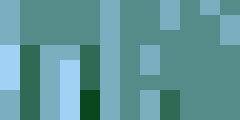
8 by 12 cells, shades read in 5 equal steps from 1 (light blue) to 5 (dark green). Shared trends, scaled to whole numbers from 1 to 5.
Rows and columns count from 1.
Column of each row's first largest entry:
2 2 2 2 2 2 5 5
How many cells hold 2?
28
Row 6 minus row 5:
0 0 0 0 0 0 0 1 0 0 0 0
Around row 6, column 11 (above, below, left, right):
3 3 3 3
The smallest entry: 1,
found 7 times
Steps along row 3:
up same same same down up same same same same down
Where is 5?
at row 7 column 5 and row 8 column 5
